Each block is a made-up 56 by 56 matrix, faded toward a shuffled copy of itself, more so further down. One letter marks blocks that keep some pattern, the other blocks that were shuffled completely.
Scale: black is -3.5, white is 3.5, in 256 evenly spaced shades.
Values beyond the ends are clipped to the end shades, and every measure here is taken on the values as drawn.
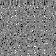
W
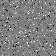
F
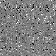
W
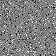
F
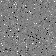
F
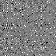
W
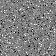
F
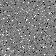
F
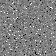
F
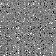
W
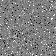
F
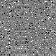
W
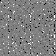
W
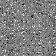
W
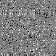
W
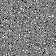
F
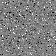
F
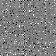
W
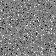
F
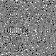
W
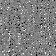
W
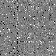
W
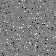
F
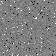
F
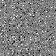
W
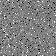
F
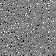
W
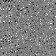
W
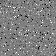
F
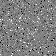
F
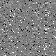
W
